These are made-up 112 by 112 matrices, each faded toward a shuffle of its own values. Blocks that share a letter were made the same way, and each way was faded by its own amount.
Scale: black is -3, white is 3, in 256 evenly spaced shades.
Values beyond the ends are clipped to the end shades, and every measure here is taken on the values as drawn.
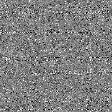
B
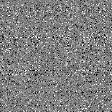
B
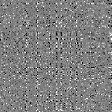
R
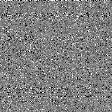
B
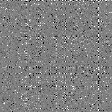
R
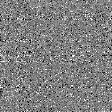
B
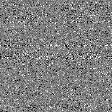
B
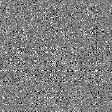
B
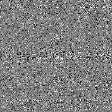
B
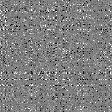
R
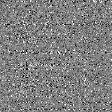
B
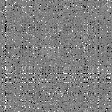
R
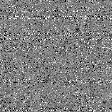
B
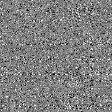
B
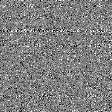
B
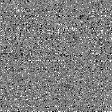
B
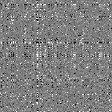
R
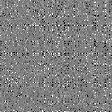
R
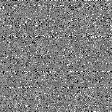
B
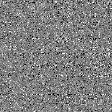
B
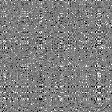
R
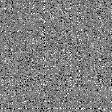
B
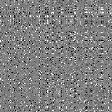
R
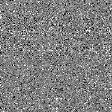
B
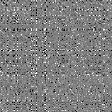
R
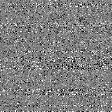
B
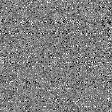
B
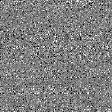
B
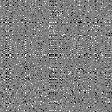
R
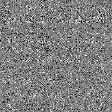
B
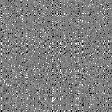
R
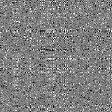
R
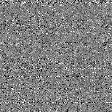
B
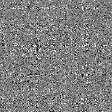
B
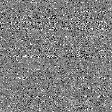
B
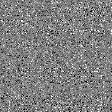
B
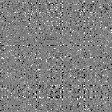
R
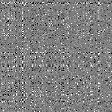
R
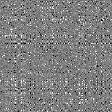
R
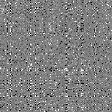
R
